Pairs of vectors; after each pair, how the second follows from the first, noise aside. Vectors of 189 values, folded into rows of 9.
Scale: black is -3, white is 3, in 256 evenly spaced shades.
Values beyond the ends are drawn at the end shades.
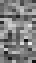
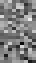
shuffled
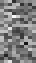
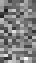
shuffled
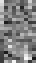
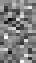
shuffled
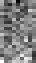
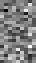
shuffled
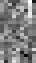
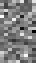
shuffled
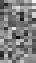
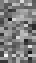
shuffled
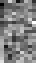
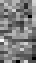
reversed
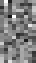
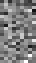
shuffled
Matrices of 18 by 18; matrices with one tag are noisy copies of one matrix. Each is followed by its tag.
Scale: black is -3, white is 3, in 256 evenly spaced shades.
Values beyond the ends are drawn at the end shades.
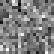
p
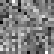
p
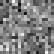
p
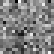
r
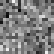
p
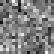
p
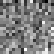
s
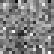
r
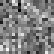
p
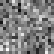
p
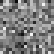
r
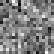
p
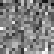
s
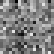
r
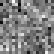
p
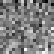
s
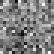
r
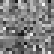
r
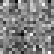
r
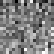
s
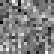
p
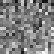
s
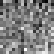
s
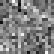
p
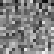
s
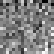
s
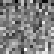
s
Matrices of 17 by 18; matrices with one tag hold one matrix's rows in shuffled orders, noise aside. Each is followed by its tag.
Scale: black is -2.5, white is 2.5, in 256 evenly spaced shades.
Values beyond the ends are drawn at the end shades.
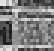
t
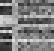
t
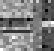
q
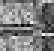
q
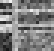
t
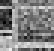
t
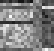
q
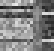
q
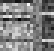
q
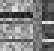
q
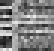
t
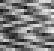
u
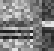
q
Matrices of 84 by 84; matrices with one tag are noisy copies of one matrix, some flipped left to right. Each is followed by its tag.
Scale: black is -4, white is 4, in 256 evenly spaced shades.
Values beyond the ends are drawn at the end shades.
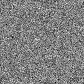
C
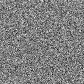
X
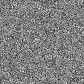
C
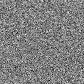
X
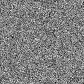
C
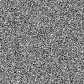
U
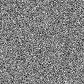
U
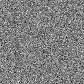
U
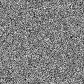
C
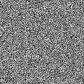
C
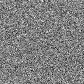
X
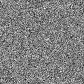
C
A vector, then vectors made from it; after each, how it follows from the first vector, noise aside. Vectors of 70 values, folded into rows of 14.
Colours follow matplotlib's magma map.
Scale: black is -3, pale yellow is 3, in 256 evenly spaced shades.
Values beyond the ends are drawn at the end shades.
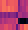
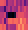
wrapped around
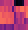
wrapped around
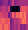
wrapped around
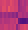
shrunk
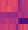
shrunk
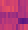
shrunk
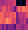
wrapped around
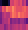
wrapped around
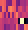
sign-scrambled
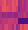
shrunk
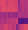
shrunk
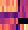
scaled up
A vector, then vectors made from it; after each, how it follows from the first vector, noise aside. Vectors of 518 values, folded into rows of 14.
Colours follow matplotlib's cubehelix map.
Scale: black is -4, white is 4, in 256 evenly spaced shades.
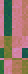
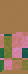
partly zeroed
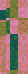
wrapped around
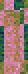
wrapped around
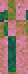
wrapped around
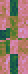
wrapped around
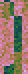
wrapped around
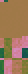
partly zeroed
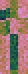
wrapped around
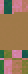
partly zeroed
